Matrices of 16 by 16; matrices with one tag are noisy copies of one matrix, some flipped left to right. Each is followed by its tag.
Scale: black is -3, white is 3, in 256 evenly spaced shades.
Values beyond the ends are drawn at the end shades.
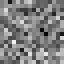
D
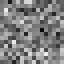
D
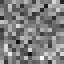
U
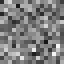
U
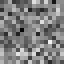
D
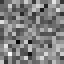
U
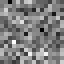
D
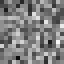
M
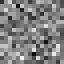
U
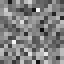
D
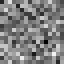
U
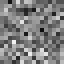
D
